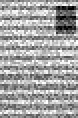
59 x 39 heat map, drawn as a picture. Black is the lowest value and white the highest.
Odd patch: lower, in the top right. Slope: none. Stripes: horizontal, repeating 12 times. Ninth with the lowest average: top right.
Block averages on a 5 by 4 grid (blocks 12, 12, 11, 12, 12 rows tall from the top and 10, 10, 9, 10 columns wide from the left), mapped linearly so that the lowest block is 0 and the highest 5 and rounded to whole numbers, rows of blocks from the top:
5540 | 5542 | 4445 | 4444 | 3443
